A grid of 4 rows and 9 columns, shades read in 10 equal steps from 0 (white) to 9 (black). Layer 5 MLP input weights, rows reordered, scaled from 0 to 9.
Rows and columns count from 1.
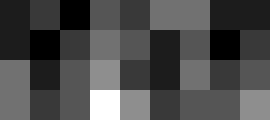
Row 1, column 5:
7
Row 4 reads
5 7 6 0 4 7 6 6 4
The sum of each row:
63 65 56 45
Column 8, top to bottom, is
8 9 7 6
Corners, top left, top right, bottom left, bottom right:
8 8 5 4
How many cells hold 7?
8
